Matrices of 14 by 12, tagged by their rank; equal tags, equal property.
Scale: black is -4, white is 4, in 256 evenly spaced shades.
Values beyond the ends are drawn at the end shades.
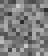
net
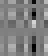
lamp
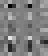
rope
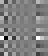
lamp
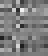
rope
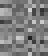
rope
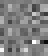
rope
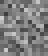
net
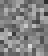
net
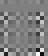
lamp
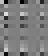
lamp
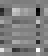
lamp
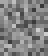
net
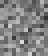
net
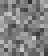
net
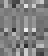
rope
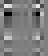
lamp
